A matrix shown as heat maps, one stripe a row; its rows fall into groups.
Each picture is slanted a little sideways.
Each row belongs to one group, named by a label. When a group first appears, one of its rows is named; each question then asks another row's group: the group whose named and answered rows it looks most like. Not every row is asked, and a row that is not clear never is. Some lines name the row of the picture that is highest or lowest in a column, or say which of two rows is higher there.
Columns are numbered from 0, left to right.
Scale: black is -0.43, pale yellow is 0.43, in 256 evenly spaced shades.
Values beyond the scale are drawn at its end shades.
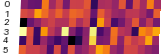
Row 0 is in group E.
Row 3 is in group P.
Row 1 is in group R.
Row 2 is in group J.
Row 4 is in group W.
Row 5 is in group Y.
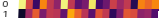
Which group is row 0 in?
P
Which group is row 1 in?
J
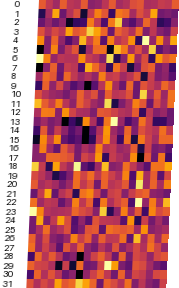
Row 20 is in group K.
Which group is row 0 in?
P
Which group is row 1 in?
J
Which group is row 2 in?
Y
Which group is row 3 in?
R
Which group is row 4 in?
K
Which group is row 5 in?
J
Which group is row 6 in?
P
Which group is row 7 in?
J
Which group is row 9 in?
W
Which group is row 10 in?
K
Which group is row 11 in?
P
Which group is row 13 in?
Y
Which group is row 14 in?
W
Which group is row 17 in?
E
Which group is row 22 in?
K
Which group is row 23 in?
P
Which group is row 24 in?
E
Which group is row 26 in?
K
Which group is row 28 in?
W
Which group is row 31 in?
R
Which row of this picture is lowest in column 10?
5
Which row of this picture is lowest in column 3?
19
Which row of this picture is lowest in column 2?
18
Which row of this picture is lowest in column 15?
17
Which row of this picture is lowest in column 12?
15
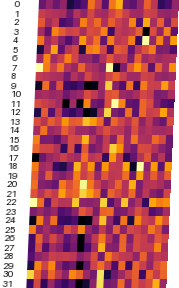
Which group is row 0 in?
Y
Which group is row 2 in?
K
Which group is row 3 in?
E
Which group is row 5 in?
J
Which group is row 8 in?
Y
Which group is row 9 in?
W
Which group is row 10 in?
Y
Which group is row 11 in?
Y
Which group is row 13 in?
R
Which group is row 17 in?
J
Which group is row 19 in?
K
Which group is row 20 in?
R
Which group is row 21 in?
R
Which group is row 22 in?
P
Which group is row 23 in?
Y
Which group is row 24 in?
W
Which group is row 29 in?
W
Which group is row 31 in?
W
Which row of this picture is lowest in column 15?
3
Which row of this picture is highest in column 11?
11
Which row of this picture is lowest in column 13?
17
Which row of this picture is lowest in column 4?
11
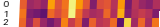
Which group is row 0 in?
R
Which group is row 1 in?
R
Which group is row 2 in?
K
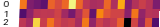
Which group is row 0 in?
R
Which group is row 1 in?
J
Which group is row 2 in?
E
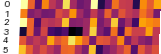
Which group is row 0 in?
P
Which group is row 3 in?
W
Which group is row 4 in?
R
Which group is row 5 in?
P
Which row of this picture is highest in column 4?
4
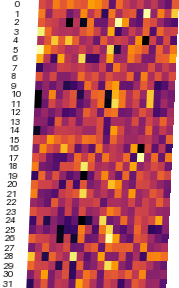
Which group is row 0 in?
R
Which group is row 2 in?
Y
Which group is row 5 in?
P
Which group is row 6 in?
P
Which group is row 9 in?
Y
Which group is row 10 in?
J
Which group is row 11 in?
J
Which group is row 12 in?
Y
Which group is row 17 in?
K
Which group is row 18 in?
R
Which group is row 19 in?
W
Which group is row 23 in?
Y
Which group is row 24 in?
W
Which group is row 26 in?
Y
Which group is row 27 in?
J
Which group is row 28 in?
P
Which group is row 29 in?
Y
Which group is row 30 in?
J
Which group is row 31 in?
J
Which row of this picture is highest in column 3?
6
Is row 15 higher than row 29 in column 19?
Yes
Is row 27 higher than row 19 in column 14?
Yes
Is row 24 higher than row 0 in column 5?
No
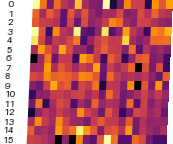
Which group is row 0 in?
P
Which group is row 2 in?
Y
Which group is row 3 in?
P
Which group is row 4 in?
P
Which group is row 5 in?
E
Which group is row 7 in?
E
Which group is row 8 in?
R
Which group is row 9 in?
E
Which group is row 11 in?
E
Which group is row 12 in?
J
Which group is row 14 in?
R
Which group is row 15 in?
Y
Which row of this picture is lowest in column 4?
15
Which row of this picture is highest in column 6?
3
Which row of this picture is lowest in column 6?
15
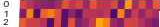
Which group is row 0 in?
K
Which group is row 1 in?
E
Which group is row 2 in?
Y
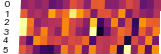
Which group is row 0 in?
Y
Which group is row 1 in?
R
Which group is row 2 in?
P
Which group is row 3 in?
P
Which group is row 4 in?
E
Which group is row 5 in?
K
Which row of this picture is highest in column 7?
1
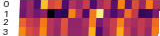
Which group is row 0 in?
E
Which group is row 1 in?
Y
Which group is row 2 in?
P
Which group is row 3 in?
P
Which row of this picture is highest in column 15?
1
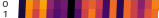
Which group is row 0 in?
W
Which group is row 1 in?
W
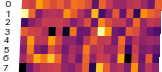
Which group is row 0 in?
R
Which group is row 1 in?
P
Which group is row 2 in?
J
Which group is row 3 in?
Y
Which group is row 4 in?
E
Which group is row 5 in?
E
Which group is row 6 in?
E
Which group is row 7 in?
J
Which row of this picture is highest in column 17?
1
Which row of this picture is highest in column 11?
3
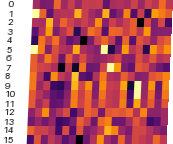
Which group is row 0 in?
E
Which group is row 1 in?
P
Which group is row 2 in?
E
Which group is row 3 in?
J
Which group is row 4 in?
W
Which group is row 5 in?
P
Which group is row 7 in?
Y
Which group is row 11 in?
K
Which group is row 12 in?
J
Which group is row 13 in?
Y
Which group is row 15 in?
W
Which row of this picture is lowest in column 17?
13
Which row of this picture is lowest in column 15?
2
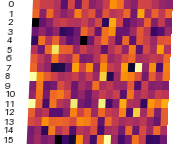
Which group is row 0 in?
Y
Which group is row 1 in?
K
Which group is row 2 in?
J
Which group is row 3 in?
Y
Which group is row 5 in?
E
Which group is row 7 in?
K
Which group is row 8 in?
P
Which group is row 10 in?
E
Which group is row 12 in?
K
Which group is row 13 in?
R
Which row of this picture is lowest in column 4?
15
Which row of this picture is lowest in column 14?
7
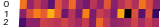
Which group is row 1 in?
E
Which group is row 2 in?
J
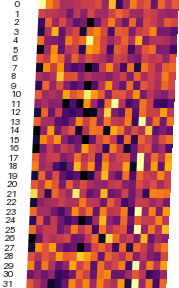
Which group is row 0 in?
P
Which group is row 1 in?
Y
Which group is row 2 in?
W
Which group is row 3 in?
J
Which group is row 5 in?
J
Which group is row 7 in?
W
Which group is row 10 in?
R
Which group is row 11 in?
Y
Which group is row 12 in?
W
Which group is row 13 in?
K
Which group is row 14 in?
J
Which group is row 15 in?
W
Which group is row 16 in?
J
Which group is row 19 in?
W
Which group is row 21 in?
P
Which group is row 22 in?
J
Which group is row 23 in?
K
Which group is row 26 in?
J
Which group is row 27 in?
W
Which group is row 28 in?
R
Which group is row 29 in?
K
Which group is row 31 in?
K
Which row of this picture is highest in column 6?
21
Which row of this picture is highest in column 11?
11
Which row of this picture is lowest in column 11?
0
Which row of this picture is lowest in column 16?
21
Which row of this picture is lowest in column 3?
31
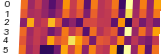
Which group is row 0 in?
K
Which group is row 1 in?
K
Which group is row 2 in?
E
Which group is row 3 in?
K
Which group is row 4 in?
R
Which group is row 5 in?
K
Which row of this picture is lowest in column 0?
2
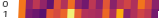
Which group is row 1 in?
R
